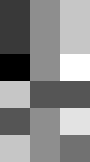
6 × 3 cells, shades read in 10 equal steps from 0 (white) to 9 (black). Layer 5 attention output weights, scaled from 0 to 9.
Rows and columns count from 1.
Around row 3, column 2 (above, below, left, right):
4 6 9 0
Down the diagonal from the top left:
7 4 0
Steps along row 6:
up up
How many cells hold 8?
0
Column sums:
33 26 16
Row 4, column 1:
2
